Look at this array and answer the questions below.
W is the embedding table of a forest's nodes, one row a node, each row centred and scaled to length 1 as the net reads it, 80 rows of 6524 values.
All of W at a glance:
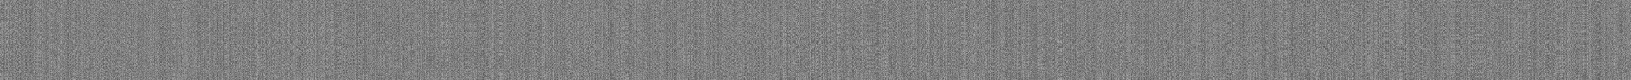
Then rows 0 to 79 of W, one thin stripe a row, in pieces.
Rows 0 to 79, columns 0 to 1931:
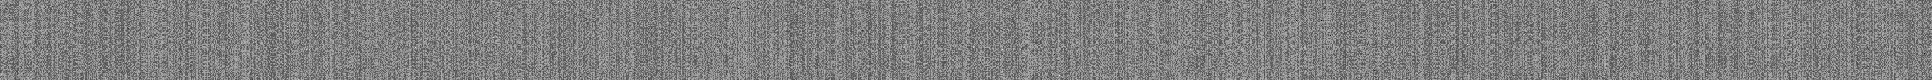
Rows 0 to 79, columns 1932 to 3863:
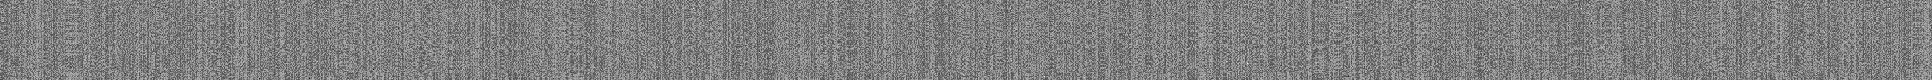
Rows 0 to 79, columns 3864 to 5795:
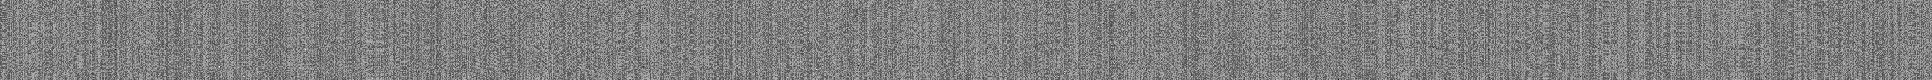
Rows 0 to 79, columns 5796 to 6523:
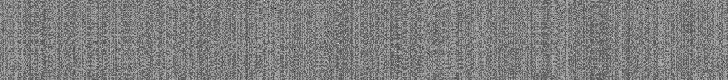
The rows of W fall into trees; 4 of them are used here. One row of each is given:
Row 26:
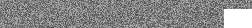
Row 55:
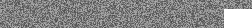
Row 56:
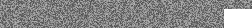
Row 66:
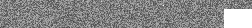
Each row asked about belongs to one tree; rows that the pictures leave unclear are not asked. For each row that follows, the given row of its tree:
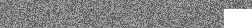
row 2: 26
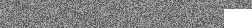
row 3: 55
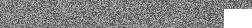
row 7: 26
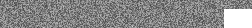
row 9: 55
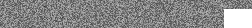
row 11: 55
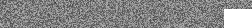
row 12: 56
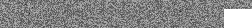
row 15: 56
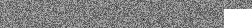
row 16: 26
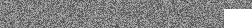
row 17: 56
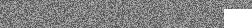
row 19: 56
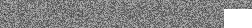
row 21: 56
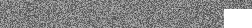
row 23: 26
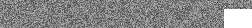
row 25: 56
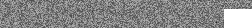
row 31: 56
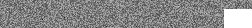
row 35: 55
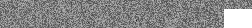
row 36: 26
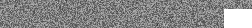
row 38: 55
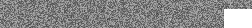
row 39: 56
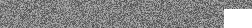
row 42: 26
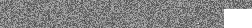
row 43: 26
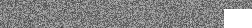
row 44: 55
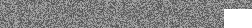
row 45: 56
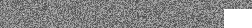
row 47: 55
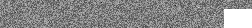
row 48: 66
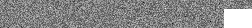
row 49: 66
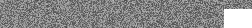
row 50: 26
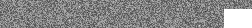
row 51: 26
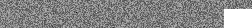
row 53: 26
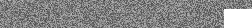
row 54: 26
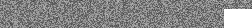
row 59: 56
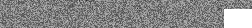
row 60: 56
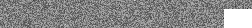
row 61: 55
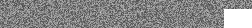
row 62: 55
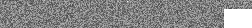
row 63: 56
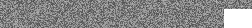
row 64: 56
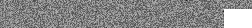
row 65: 55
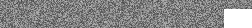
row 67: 56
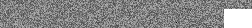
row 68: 56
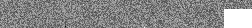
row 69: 26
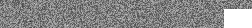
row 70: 55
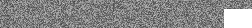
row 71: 66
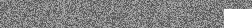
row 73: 26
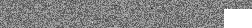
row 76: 55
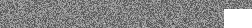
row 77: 26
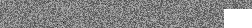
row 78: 26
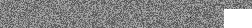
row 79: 26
